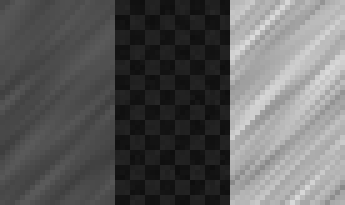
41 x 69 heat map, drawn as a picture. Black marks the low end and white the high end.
It is made of 1 by 3 panels. Panel 1,1: low, slanting up to the right, faint in contrast. Panel 1,2: very low, checkered, faint in contrast. Panel 1,3: high, slanting up to the right.
